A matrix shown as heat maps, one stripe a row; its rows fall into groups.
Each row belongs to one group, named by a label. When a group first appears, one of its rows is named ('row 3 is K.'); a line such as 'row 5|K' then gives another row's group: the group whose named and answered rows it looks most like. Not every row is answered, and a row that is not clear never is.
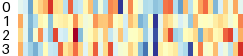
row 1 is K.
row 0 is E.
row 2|K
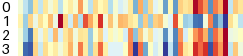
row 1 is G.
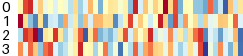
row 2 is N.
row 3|N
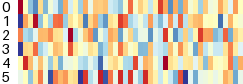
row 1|N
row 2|E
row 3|N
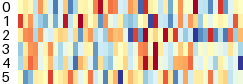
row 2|G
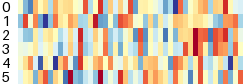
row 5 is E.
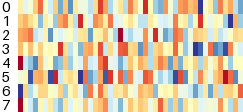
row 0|K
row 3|G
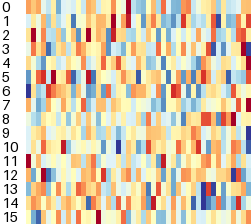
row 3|N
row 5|N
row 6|E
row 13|N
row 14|G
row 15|E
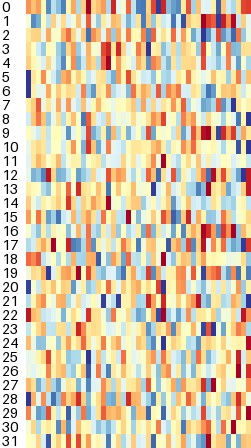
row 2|G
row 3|K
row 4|K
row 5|N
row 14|G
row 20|E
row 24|K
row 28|N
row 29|K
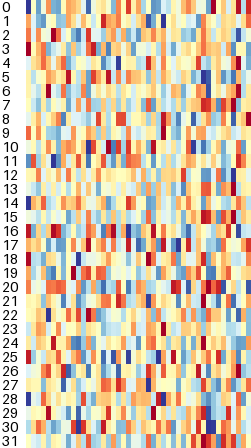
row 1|K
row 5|G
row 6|K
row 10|G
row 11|N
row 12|G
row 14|N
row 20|E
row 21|K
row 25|E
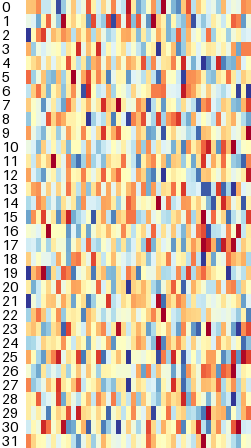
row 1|G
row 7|K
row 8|E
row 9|K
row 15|N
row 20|E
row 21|E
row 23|K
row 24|E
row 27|E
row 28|G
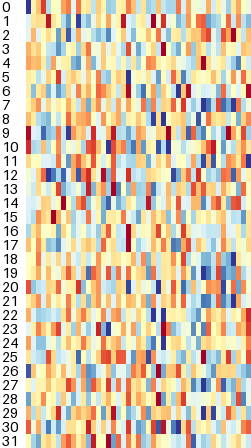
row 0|N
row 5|E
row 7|G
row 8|K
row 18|G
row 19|G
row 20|E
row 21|G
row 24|K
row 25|K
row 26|E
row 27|G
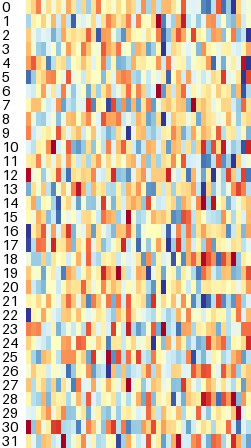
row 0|G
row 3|K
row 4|N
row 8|K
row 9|E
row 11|G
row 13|N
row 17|N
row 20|K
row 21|G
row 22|N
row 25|G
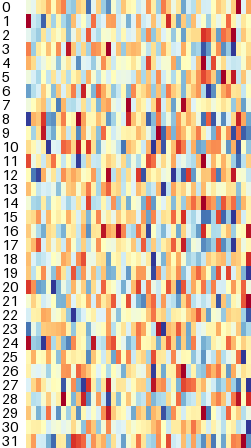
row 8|N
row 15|G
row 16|K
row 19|E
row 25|G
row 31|N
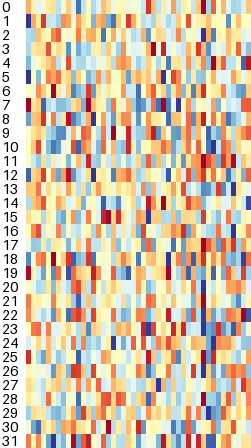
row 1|N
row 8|N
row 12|N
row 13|G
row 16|G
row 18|N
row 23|G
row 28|K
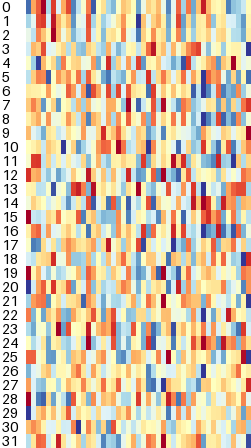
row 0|N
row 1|N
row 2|N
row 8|G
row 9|K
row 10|K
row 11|G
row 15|E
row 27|K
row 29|N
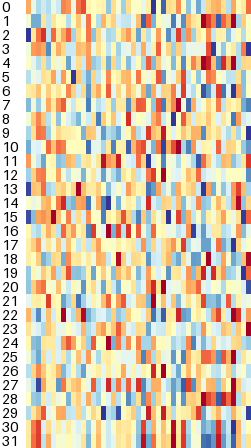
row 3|N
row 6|G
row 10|E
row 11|K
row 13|N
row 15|N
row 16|G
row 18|K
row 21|K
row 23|K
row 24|G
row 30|G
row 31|G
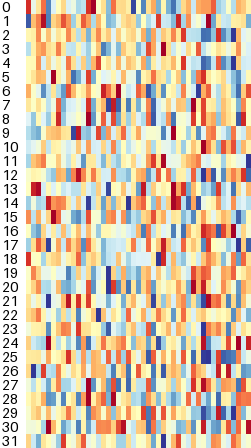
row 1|N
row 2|G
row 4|G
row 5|N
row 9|E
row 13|G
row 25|G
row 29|G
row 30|K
